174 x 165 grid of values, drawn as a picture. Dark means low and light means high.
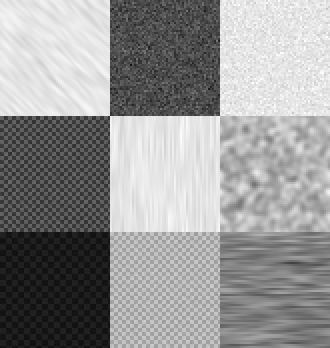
The table splits into 3 rows of 3 panels. Panel 1,1: very high, slanting down to the right, faint in contrast. Panel 1,2: low, fine-grained. Panel 1,3: very high, fine-grained, faint in contrast. Panel 2,1: low, checkered. Panel 2,2: very high, streaked downward, faint in contrast. Panel 2,3: high, blotchy. Panel 3,1: very low, checkered, faint in contrast. Panel 3,2: high, checkered. Panel 3,3: middling, streaked across.
